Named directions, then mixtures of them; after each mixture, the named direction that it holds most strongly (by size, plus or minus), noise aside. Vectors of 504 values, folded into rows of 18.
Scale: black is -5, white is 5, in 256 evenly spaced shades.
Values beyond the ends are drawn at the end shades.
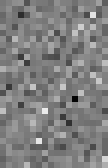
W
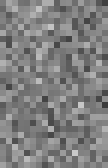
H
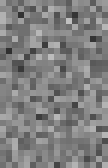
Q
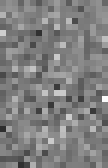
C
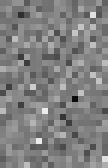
W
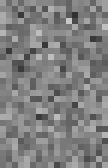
Q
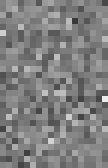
C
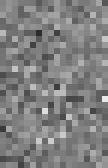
C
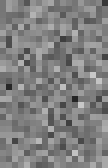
H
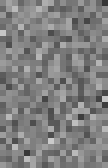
H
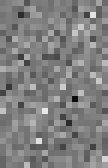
W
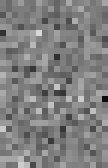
C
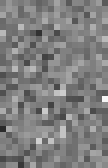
C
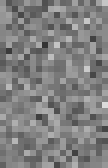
H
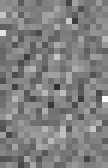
C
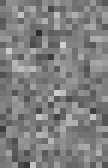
Q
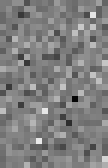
W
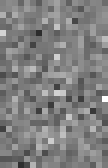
C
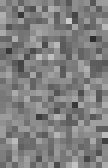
Q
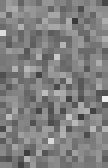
C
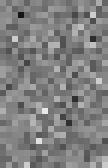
W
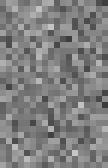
H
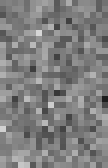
C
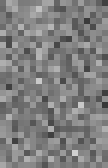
H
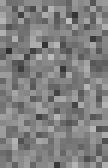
Q
